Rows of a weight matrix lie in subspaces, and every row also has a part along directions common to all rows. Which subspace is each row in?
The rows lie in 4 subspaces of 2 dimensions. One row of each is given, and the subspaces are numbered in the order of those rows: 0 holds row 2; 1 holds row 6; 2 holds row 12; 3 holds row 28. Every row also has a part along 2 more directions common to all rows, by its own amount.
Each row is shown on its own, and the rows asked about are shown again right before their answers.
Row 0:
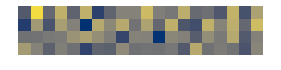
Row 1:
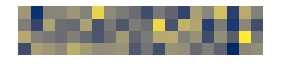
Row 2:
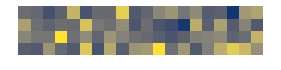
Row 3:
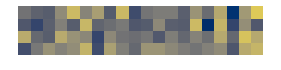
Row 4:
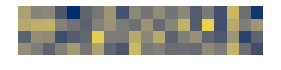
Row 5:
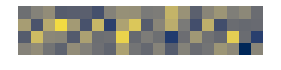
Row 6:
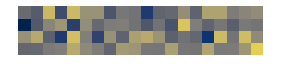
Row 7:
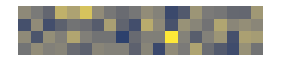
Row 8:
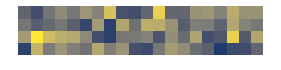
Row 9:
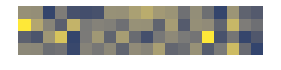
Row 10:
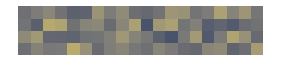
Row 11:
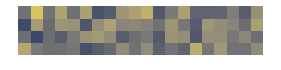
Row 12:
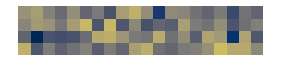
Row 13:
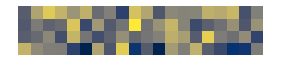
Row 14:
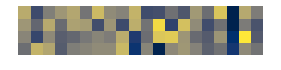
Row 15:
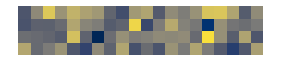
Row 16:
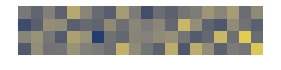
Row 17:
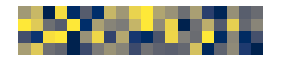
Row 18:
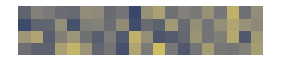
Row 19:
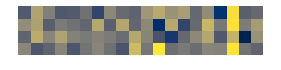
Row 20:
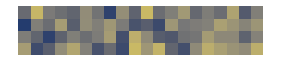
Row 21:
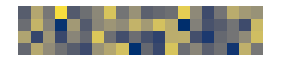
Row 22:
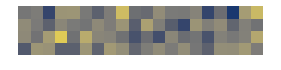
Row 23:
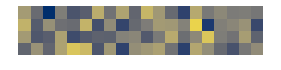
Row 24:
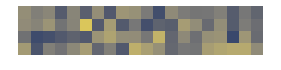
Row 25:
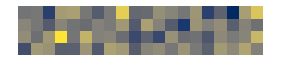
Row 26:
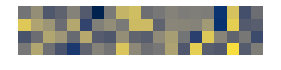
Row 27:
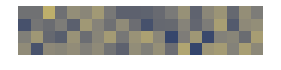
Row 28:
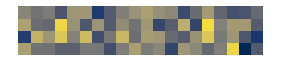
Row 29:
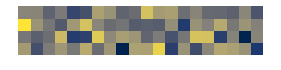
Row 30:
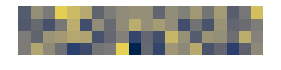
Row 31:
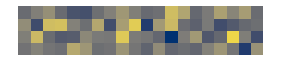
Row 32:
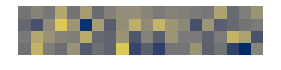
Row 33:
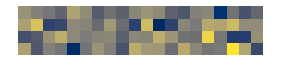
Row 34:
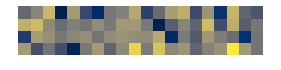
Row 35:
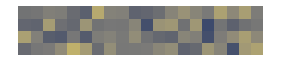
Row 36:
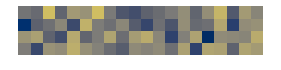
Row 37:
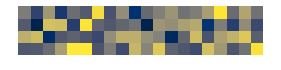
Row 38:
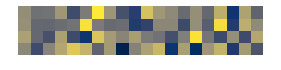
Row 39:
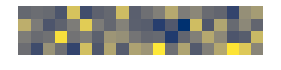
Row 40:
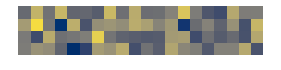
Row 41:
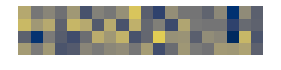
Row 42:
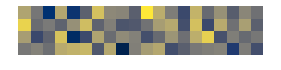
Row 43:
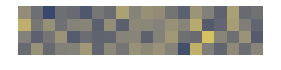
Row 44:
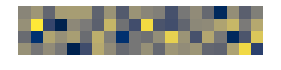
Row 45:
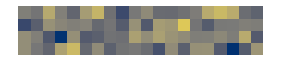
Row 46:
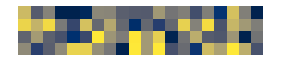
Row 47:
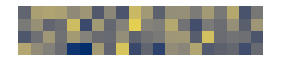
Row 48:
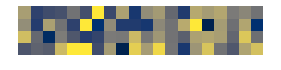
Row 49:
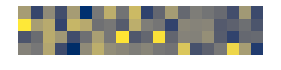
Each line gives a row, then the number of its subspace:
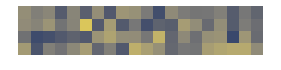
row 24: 2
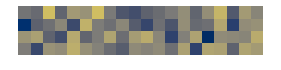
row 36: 1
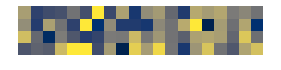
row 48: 1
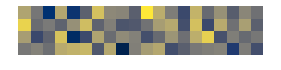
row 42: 1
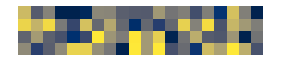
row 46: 0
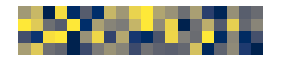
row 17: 1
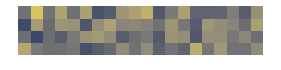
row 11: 2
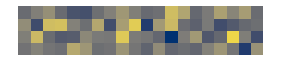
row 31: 3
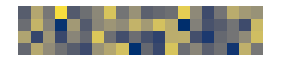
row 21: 3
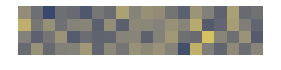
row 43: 1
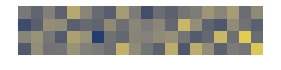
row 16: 1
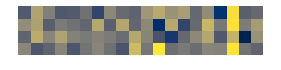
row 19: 2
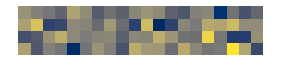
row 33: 3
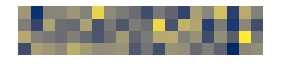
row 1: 2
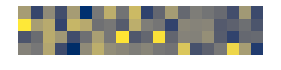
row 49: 2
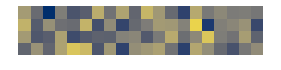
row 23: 1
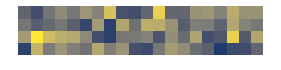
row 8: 2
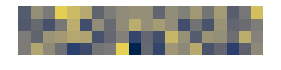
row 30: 0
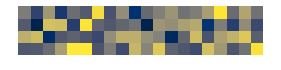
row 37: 3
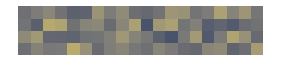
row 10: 3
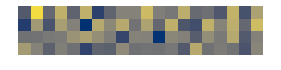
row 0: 2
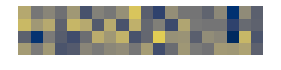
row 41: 2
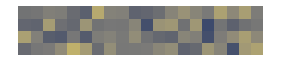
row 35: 3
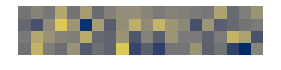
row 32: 3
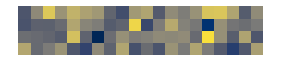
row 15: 0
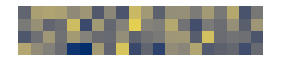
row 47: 0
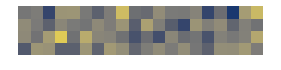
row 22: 0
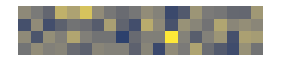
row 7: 3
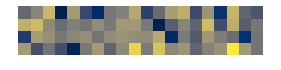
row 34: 1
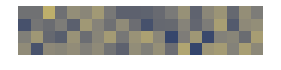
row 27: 1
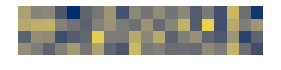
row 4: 0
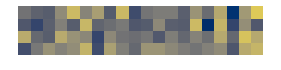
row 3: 0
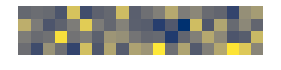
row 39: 0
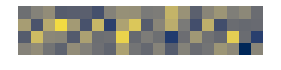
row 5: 3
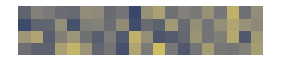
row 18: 2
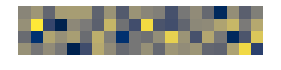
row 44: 3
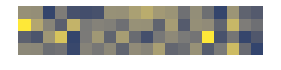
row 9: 1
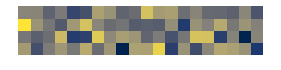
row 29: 1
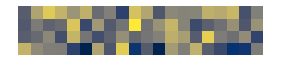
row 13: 0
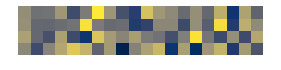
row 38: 1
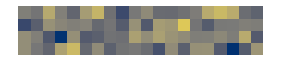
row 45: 0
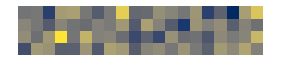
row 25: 0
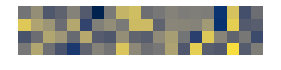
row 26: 1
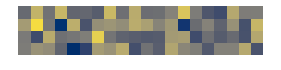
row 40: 3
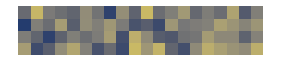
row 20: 2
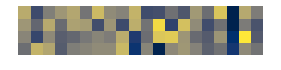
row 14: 2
